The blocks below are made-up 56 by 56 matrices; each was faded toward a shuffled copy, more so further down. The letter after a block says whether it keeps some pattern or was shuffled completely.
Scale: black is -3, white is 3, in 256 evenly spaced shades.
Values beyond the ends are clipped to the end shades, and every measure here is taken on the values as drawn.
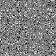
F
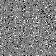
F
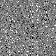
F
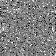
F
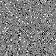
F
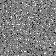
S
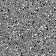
S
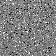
S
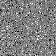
F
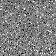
S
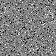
S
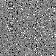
F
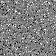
S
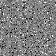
F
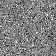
S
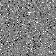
F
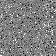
F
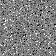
S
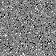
S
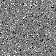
F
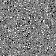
F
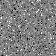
F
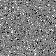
F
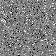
S
